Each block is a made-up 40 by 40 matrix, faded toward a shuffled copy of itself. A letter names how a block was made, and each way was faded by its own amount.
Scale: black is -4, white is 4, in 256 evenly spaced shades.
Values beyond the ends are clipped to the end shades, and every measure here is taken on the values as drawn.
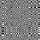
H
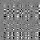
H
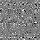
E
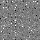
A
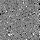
A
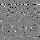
E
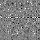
E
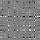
H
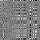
H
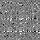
E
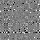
E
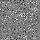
A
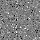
A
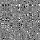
E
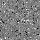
A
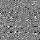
E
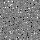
A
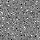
A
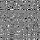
E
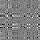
H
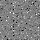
A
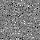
A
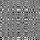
H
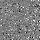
A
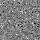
A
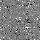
A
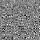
E
